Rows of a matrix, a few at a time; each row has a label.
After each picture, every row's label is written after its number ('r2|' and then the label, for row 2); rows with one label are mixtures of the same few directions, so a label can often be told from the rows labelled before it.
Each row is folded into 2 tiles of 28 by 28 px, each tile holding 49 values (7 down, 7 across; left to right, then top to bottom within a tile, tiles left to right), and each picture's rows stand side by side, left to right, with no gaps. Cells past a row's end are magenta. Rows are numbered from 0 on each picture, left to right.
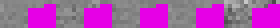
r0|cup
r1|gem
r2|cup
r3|cup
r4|cup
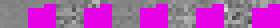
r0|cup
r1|gem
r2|gem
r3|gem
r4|cup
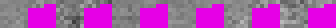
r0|gem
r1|gem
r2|gem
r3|cup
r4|gem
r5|cup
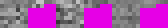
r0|gem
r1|cup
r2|gem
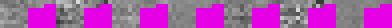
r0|cup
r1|cup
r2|gem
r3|cup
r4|gem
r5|gem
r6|gem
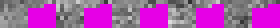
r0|cup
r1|cup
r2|gem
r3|cup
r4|gem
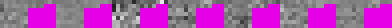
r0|cup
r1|cup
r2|cup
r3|gem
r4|gem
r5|cup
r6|gem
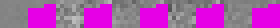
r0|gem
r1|gem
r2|cup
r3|cup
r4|cup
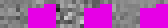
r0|gem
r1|cup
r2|cup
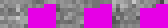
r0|gem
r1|cup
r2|cup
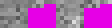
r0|gem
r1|gem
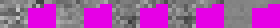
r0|gem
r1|cup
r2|gem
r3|gem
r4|gem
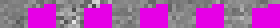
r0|gem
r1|gem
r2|gem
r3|cup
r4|gem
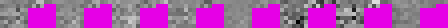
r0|gem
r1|gem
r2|gem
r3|gem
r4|gem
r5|gem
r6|gem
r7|cup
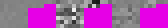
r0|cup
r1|gem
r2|gem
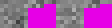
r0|gem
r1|gem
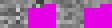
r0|gem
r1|cup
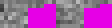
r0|cup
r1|cup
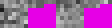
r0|cup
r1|cup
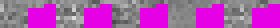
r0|cup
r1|gem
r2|cup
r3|cup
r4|gem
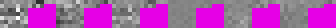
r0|gem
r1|cup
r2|gem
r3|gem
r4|gem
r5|cup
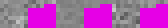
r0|gem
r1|cup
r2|cup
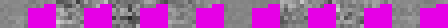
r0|gem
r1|cup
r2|gem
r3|cup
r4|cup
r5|cup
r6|cup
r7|gem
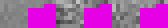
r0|cup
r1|cup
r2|cup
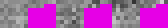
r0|gem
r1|gem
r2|cup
